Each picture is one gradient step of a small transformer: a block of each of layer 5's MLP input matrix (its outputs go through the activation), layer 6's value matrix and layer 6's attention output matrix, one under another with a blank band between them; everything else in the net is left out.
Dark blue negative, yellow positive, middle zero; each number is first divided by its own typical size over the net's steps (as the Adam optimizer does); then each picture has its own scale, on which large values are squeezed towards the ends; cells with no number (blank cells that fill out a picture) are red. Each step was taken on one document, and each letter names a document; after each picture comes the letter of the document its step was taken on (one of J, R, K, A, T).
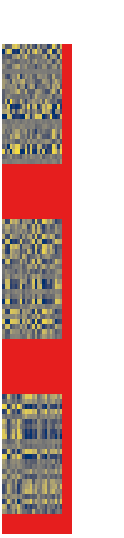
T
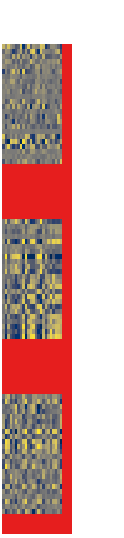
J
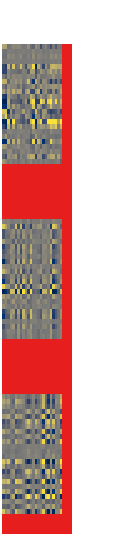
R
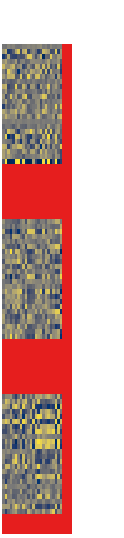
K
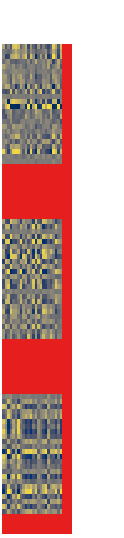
T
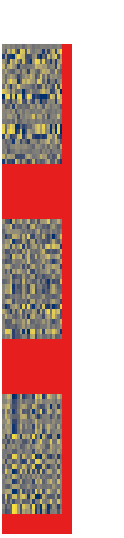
K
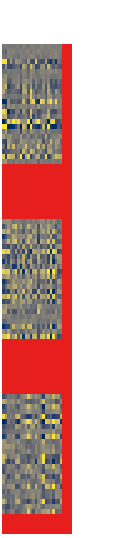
R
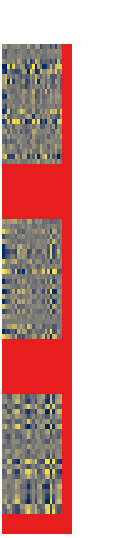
R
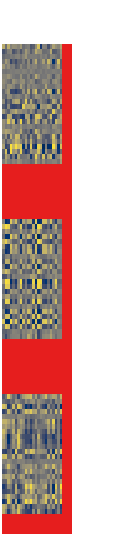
T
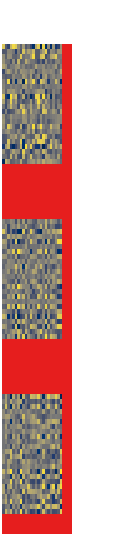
J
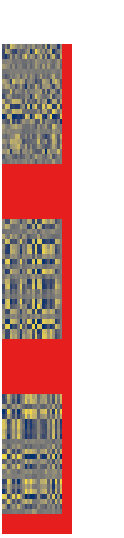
T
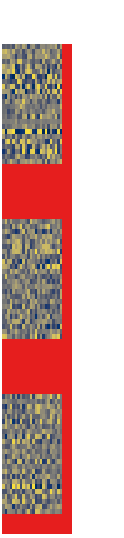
K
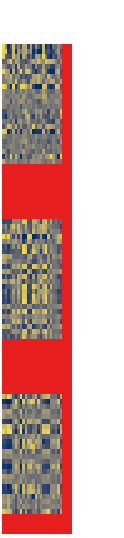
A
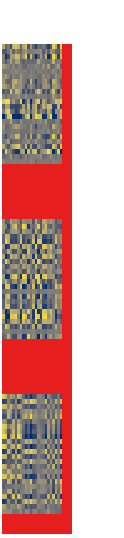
T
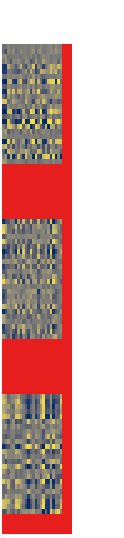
R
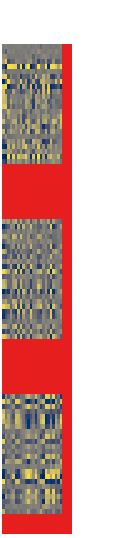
R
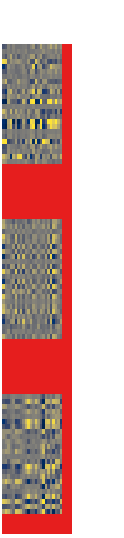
R
